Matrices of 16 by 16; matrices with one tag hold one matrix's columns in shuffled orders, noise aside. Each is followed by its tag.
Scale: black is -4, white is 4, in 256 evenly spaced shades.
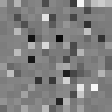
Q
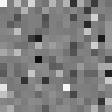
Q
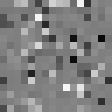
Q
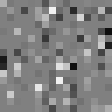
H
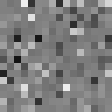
Q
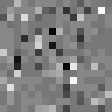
H
